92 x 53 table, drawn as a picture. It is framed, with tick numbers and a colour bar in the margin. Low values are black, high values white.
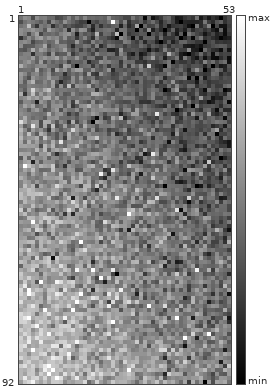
The field climbs toward the bottom left. The ninth with the highest average is the bottom left. No single row or column stands out from its neighbours. There are no regular stripes. Fine speckle covers the field. The top right is the ninth with the lowest average. Neither half mirrors the other.
